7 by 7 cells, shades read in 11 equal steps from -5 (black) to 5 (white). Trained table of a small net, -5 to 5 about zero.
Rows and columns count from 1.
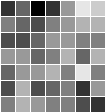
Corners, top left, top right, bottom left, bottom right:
-3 3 0 -3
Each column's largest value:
1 2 1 2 2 4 3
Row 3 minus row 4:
-3 -3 0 1 -1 1 -2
